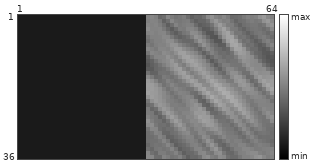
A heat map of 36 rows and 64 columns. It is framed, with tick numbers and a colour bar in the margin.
The table splits into one row of 2 panels. Panel 1,1: very low, flat. Panel 1,2: middling, slanting down to the right.
